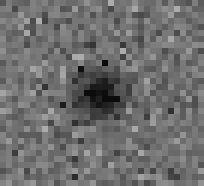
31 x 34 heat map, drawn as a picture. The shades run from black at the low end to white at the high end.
Odd rows or columns: none. Stripes: none. Ninth with the lowest average: centre. Seam: none. Dips: one, in the centre.
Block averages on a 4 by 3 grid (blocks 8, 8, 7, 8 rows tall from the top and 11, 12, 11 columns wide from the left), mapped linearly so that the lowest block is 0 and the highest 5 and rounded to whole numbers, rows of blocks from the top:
444 / 504 / 404 / 444
